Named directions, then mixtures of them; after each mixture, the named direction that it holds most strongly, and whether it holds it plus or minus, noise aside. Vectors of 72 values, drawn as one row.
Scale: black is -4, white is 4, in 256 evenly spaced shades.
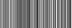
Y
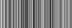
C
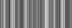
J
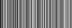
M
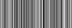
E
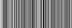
M, minus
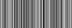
E, plus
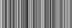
C, plus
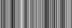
J, minus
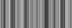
J, minus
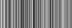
C, plus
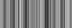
J, minus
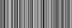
C, minus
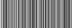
M, minus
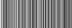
M, minus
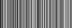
M, plus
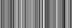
E, minus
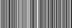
Y, minus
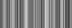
J, plus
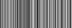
Y, plus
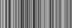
C, plus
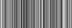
E, plus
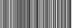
Y, plus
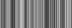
J, minus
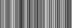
J, plus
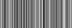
E, plus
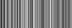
C, minus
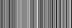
Y, minus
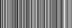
M, plus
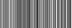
Y, plus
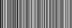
M, plus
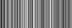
C, minus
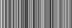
C, plus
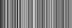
C, minus
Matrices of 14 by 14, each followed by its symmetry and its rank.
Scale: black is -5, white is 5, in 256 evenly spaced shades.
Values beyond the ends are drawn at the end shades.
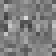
neither, rank three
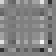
symmetric, rank one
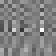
neither, rank two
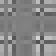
symmetric, rank one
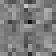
neither, rank three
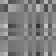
neither, rank one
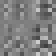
neither, rank two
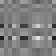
neither, rank one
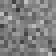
antisymmetric, full rank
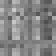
neither, rank two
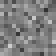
antisymmetric, full rank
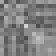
symmetric, rank three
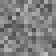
antisymmetric, full rank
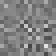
symmetric, rank three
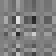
neither, rank one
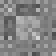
symmetric, rank three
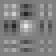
symmetric, rank one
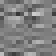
neither, rank two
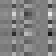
neither, rank one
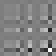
symmetric, rank one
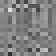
neither, rank three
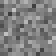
antisymmetric, full rank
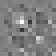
symmetric, rank three
